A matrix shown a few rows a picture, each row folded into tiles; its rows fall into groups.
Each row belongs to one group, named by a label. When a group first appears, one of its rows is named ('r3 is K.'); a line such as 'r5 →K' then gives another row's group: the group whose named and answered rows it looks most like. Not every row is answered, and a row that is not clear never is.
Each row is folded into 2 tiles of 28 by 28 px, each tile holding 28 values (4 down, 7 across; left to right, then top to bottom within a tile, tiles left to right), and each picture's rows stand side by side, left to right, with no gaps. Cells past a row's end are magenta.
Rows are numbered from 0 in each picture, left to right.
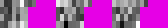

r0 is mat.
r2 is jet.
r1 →jet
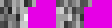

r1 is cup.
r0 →mat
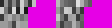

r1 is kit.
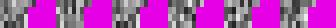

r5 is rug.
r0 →jet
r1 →cup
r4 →jet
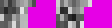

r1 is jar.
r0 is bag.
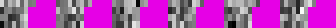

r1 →jar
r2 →mat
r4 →jet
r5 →bag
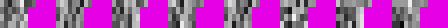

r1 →rug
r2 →mat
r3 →kit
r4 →rug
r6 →mat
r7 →mat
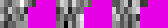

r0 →kit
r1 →rug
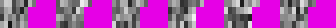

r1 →bag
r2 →jet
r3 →rug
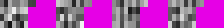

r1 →jet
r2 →cup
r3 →jet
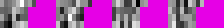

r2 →rug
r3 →cup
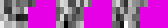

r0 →jar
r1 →rug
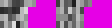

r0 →bag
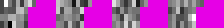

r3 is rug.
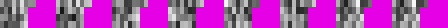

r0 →mat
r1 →jar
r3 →cup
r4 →kit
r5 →cup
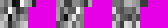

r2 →jar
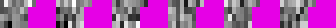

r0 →bag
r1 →mat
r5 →mat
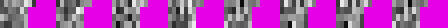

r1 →bag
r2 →jar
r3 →mat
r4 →jet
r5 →bag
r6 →bag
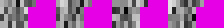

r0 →jar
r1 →rug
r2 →bag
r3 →jar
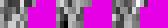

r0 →kit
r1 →kit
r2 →bag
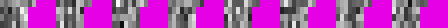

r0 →mat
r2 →bag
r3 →rug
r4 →cup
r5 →bag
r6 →rug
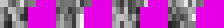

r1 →rug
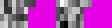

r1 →jet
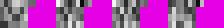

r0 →mat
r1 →kit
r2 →kit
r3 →cup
